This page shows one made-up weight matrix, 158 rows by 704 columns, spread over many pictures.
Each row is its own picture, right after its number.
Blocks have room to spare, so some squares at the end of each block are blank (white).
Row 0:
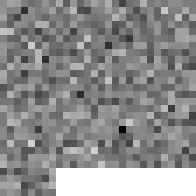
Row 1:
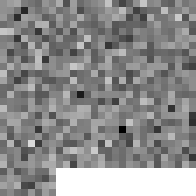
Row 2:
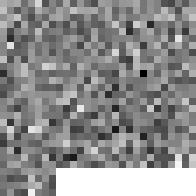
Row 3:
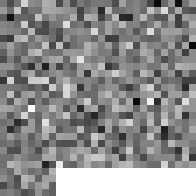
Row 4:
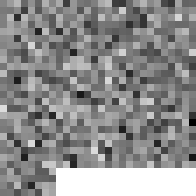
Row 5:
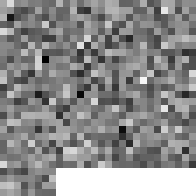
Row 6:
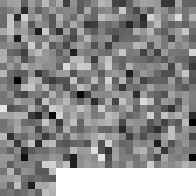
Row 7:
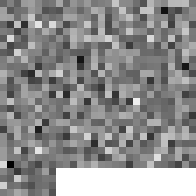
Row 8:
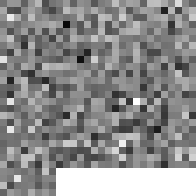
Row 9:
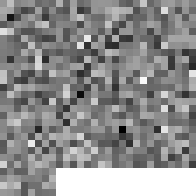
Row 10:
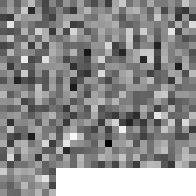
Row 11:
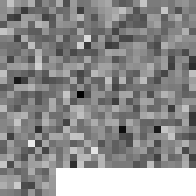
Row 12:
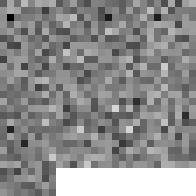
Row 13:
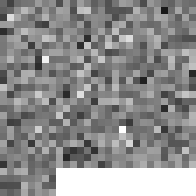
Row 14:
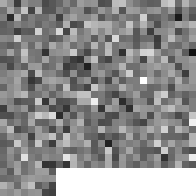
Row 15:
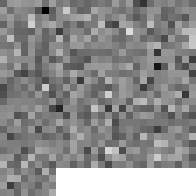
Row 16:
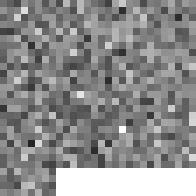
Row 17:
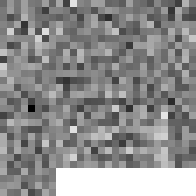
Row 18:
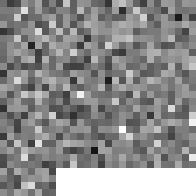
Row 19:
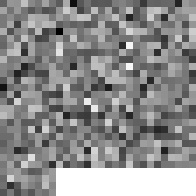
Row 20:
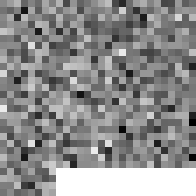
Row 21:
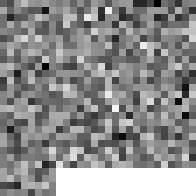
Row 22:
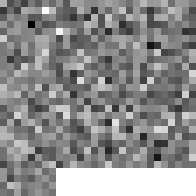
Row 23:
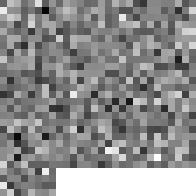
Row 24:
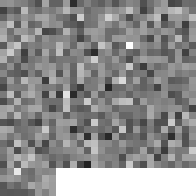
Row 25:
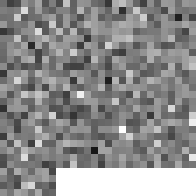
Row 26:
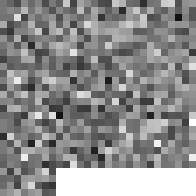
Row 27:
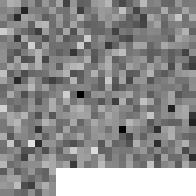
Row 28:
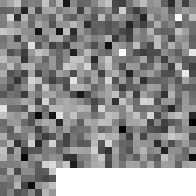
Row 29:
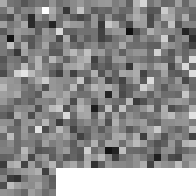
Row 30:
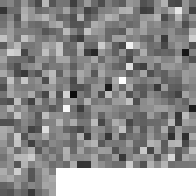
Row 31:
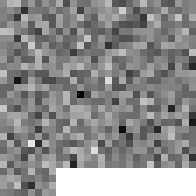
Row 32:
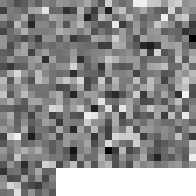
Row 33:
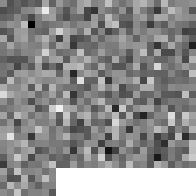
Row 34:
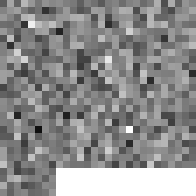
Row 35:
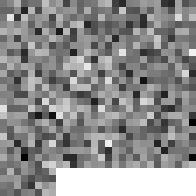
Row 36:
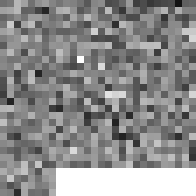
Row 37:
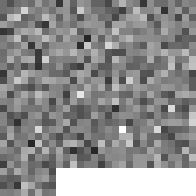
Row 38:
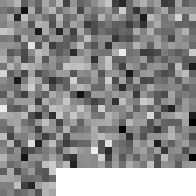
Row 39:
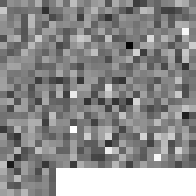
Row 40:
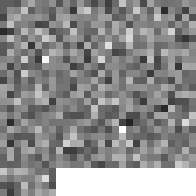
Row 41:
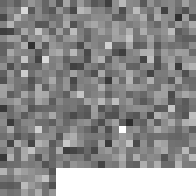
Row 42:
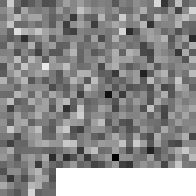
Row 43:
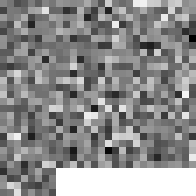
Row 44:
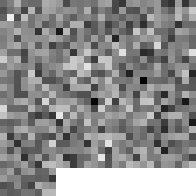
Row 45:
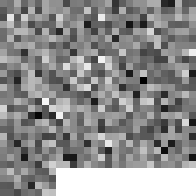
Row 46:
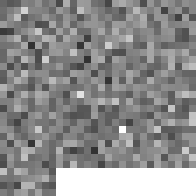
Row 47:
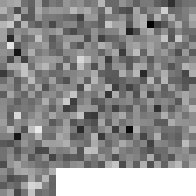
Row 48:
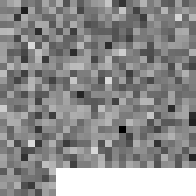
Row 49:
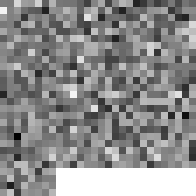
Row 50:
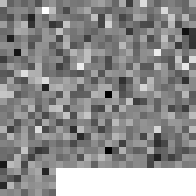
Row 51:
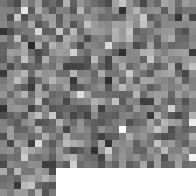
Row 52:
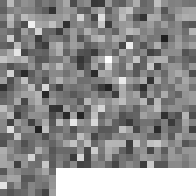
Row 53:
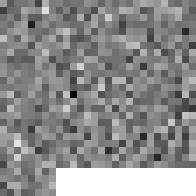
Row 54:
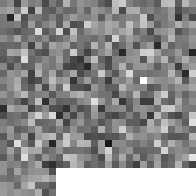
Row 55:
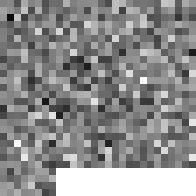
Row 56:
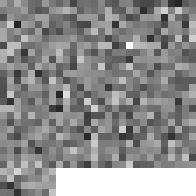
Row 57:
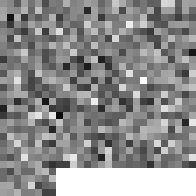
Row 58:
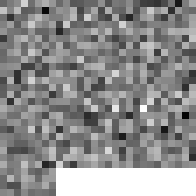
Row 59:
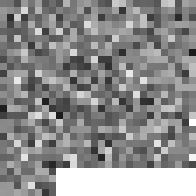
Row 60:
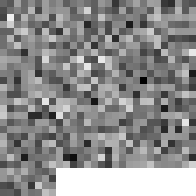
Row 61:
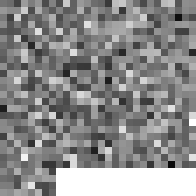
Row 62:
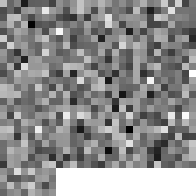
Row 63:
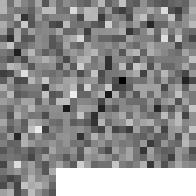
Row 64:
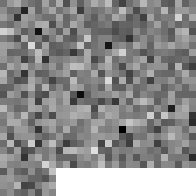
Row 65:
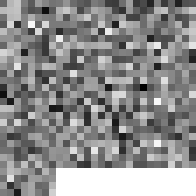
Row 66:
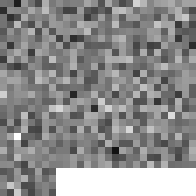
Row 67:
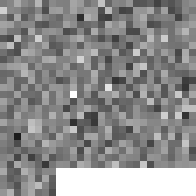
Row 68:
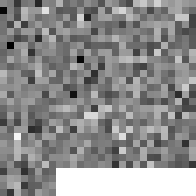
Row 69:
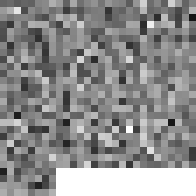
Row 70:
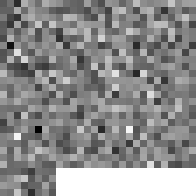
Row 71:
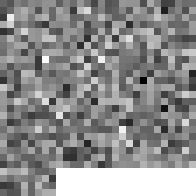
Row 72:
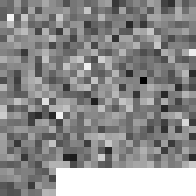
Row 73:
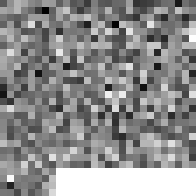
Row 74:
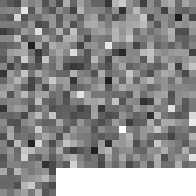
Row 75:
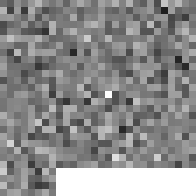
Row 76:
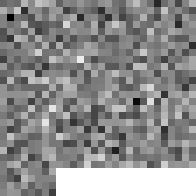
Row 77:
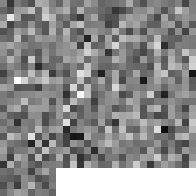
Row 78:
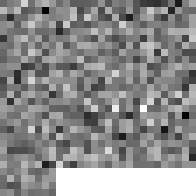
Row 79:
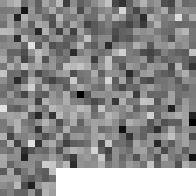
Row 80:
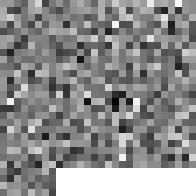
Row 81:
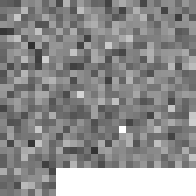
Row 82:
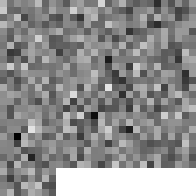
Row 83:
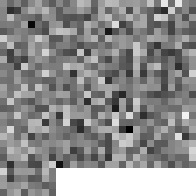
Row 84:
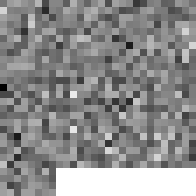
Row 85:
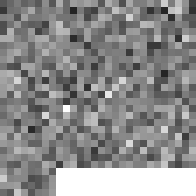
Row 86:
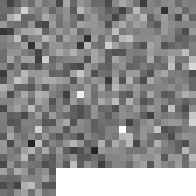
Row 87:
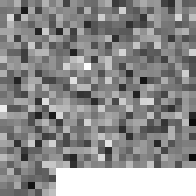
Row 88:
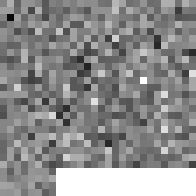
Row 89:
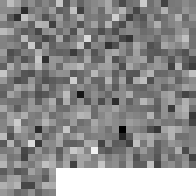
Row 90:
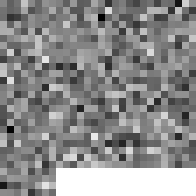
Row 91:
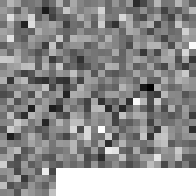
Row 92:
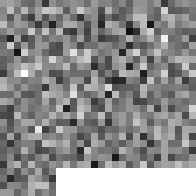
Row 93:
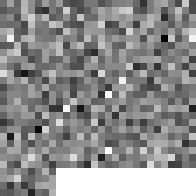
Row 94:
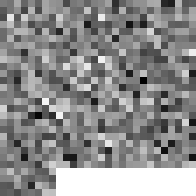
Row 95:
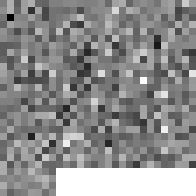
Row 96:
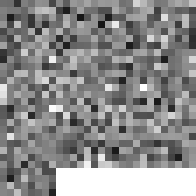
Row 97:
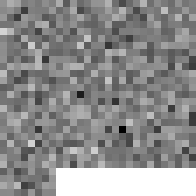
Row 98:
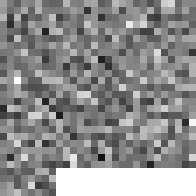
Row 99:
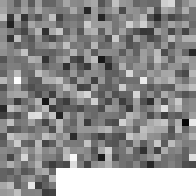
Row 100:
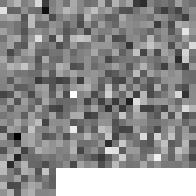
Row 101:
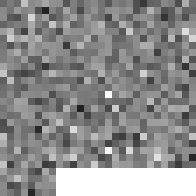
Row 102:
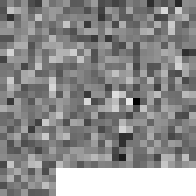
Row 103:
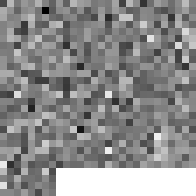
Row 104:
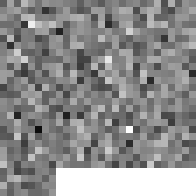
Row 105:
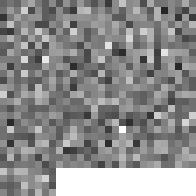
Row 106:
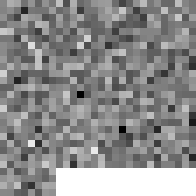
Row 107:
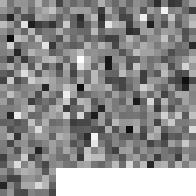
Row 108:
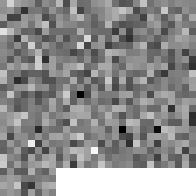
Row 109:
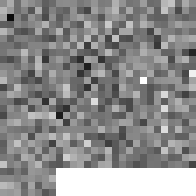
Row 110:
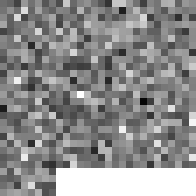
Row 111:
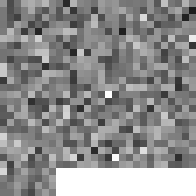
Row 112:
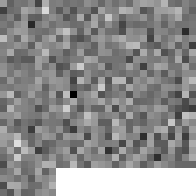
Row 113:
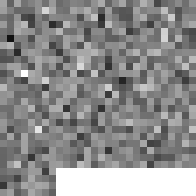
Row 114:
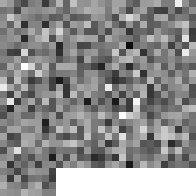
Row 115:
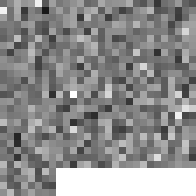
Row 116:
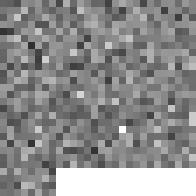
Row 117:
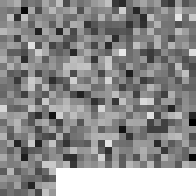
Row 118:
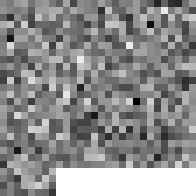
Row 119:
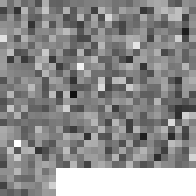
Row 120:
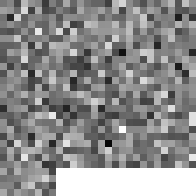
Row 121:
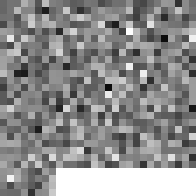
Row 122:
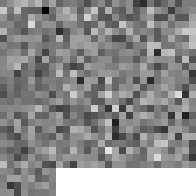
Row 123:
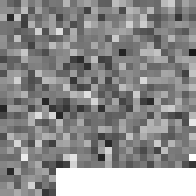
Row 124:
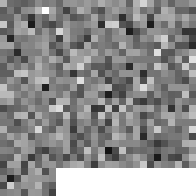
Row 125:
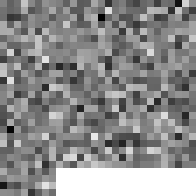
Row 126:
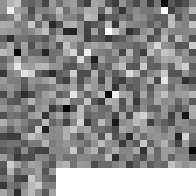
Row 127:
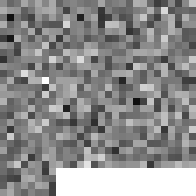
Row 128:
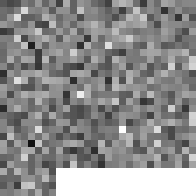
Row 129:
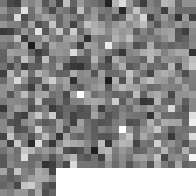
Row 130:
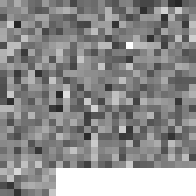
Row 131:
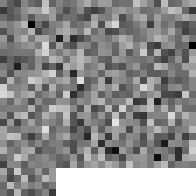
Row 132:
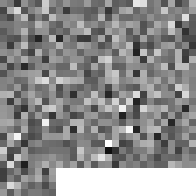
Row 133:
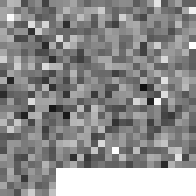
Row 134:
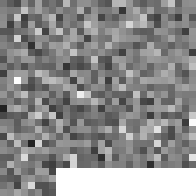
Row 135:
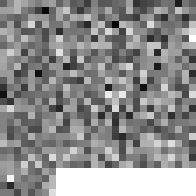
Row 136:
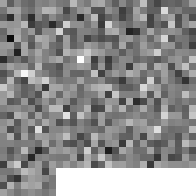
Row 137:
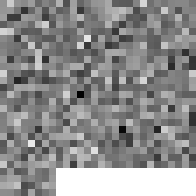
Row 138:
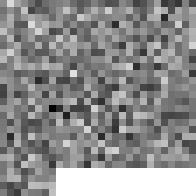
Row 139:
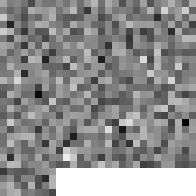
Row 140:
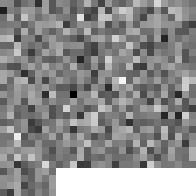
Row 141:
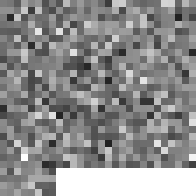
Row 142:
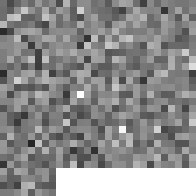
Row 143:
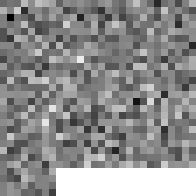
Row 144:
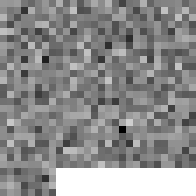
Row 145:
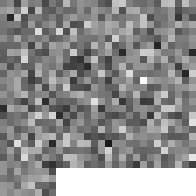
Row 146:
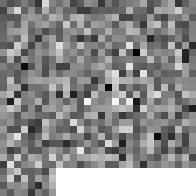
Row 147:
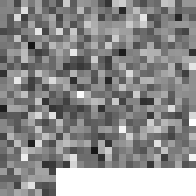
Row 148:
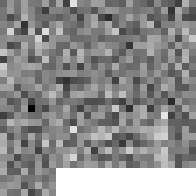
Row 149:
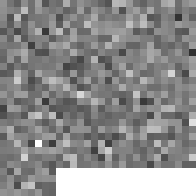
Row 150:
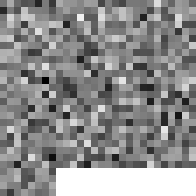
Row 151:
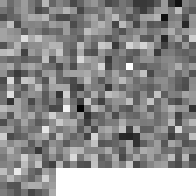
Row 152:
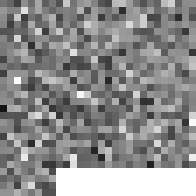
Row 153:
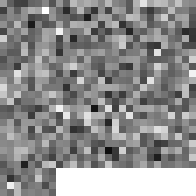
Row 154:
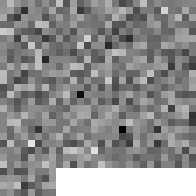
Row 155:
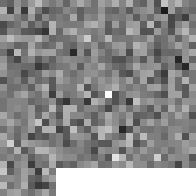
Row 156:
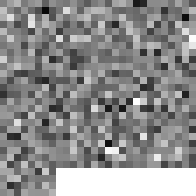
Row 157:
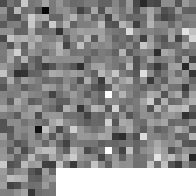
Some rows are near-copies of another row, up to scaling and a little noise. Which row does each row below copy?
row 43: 32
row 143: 76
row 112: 53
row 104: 34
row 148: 17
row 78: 58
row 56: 130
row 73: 135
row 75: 155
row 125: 90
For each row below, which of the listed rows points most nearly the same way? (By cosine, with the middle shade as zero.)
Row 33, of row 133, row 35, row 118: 118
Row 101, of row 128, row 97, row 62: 97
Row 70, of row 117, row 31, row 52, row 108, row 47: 52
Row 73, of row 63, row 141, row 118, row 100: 100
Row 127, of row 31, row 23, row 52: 31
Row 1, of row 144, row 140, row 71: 144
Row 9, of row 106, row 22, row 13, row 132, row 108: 108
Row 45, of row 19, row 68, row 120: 19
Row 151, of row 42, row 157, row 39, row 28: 157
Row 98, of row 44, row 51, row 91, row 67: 51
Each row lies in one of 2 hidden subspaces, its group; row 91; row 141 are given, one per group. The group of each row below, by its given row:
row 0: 141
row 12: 91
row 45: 141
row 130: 91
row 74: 141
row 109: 141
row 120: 141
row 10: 141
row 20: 141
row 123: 141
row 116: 141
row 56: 91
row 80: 91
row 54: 141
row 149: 141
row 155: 91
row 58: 91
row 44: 141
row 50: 91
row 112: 91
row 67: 91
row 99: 141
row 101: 91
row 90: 91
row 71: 141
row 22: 91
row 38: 141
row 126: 91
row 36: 91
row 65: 91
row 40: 141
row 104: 91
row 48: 141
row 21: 91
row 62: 91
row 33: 91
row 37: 141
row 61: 141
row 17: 91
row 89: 141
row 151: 91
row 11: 141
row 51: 141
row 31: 141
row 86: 141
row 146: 91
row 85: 91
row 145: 141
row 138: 91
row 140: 91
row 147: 141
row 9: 141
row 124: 91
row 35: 141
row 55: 141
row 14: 141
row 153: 91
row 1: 141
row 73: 91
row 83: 91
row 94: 141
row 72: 141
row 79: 141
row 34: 91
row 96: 91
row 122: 91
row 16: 141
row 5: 141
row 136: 91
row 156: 91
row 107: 91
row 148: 91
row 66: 91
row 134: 141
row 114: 91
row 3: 91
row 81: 141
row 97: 141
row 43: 91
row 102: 91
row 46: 141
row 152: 141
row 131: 91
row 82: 91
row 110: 141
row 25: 141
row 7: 91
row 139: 141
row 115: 91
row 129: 141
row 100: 91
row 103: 91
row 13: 141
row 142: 141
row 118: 91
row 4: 141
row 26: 141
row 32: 91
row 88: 141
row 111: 91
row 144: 141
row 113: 91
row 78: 91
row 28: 141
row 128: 141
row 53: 91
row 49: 91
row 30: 91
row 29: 91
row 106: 141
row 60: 141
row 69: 91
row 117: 141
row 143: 91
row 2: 91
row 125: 91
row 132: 91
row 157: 91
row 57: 141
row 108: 141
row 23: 91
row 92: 91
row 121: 91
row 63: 91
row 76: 91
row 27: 141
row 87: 141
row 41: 141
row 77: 141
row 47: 91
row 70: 91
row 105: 141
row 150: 91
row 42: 91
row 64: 141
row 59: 141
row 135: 91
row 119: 91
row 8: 91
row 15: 91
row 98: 141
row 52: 91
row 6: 141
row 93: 91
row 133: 91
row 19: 91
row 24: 91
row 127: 91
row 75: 91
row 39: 91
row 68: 91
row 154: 141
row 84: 91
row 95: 141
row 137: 141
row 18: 141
